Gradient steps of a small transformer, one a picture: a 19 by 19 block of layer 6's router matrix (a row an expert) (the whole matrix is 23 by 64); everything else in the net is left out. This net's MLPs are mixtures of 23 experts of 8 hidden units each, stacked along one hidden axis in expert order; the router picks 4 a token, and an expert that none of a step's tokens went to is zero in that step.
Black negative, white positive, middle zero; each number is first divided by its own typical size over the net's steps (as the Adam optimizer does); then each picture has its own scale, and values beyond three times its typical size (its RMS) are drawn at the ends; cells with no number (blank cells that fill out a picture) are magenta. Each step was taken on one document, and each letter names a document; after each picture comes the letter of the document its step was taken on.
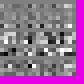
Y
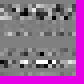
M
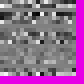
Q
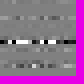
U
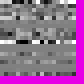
Q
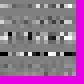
Y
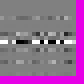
U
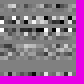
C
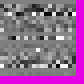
C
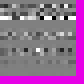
M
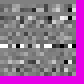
Y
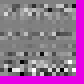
M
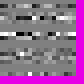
Q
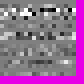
M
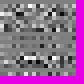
C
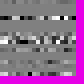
U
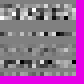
M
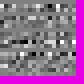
Y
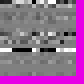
Q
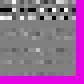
M
